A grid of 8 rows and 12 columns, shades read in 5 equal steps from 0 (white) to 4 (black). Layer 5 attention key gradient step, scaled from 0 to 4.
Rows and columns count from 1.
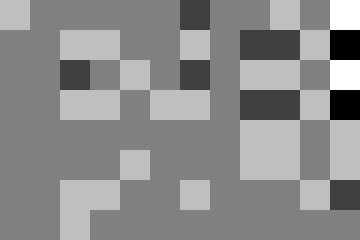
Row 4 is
2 2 1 1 2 1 1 2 3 3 1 4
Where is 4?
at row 2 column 12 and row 4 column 12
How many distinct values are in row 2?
4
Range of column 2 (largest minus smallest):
0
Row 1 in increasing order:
0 1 1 2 2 2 2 2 2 2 2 3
